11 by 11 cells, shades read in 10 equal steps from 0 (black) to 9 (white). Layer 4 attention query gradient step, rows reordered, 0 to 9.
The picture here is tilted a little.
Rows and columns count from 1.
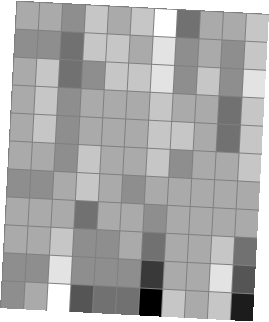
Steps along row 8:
same same down up same down up same same same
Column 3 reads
5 4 4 5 5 5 6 6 7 8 9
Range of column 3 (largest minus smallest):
5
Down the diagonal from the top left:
6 5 4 6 6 6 6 6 6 8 1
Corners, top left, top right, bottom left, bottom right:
6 7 5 1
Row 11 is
5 6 9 3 4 4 0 7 6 7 1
